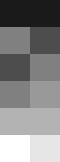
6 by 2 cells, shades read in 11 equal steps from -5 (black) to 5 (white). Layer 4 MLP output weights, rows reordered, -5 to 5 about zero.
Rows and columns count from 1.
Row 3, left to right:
-2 0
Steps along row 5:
same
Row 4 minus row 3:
2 1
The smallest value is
-4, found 2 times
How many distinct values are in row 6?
2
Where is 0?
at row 2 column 1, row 3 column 2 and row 4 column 1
